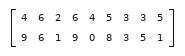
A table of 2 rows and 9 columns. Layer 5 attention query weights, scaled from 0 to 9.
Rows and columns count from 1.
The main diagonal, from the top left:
4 6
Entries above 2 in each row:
8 6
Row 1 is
4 6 2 6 4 5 3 3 5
